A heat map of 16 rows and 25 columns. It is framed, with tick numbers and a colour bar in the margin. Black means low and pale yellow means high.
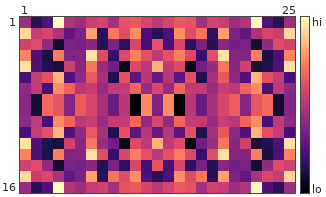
No overall slope runs across the table. No single row or column stands out from its neighbours. It mirrors both left to right and top to bottom. There is no seam.
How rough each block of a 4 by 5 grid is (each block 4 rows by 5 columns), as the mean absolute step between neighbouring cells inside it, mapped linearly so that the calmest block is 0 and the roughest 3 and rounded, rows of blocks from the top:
3 2 1 2 3 | 3 0 3 0 3 | 3 0 3 0 3 | 3 2 1 2 3
